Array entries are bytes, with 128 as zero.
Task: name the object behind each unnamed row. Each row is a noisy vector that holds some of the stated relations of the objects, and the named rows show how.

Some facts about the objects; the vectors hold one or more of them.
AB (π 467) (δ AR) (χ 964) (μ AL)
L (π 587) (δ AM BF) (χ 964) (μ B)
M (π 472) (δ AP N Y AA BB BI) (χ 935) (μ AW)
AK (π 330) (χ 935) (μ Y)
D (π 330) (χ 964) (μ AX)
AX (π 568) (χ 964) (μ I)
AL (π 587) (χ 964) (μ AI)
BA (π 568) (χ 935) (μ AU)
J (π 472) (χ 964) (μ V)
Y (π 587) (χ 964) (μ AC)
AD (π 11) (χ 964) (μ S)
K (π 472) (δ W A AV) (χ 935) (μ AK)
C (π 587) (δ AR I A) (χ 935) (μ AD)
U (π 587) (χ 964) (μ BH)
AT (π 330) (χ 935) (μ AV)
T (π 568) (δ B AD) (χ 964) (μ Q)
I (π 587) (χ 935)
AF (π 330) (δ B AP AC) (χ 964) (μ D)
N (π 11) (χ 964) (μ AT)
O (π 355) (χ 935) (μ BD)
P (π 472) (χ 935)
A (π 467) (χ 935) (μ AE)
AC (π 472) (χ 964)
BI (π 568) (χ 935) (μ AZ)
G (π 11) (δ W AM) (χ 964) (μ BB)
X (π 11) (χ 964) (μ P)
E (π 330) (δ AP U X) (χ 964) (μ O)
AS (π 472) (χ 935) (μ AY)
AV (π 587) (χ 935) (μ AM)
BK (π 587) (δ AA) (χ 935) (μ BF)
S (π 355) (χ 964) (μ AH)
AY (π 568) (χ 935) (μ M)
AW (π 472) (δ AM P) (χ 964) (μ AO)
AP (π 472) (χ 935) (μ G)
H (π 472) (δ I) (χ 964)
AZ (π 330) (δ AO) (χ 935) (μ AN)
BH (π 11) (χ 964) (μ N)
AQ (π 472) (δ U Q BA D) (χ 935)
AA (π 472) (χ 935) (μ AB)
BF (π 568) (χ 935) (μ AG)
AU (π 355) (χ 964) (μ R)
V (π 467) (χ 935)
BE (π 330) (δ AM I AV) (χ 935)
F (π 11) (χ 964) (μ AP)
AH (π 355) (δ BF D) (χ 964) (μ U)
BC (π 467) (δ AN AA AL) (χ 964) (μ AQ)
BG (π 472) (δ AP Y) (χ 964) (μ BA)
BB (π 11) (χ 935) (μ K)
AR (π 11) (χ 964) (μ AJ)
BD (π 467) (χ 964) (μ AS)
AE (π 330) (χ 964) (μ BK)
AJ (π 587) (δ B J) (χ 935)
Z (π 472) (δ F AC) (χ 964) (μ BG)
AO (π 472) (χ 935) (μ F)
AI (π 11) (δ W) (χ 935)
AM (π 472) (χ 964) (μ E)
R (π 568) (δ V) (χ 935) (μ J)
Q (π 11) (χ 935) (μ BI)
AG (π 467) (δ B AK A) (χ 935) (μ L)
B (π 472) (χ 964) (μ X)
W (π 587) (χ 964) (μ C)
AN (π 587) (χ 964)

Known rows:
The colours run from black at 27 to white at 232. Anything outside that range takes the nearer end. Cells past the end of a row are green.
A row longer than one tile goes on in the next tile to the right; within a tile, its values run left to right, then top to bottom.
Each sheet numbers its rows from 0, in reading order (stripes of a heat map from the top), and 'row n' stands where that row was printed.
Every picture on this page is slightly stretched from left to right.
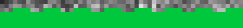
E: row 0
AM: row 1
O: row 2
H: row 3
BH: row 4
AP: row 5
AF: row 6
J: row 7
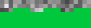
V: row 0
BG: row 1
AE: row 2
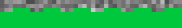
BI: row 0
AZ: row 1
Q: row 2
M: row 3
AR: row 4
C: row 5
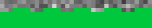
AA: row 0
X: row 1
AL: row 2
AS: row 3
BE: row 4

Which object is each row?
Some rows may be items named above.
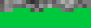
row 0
AX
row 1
AT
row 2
Y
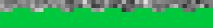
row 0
Z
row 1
BG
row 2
B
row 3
AY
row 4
AG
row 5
Q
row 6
AV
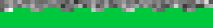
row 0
BA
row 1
AA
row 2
AV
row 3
AW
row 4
BG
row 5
X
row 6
BF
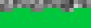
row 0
C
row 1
W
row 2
BD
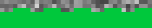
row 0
Q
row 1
AI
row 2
BC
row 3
AM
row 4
F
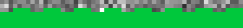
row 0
P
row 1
C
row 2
N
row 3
AU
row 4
K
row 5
A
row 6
L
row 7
AK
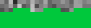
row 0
U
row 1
AO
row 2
AB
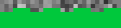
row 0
AD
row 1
AB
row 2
O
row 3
AV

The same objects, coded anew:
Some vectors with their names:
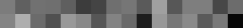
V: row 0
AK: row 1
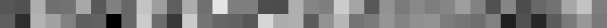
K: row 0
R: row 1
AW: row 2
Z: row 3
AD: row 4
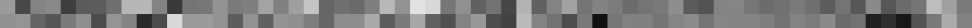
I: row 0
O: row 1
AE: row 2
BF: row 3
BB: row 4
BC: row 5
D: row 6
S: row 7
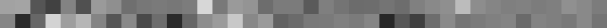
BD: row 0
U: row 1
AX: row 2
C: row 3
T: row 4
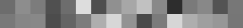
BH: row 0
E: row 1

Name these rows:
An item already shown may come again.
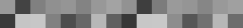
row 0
F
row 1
F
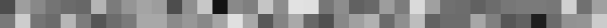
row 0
J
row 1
AT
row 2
BF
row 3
B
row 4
U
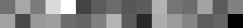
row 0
AG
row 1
K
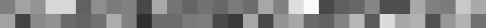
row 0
BK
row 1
Y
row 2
AG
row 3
AW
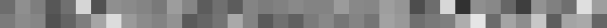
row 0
BH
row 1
X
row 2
W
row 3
N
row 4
M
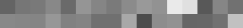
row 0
AA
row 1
L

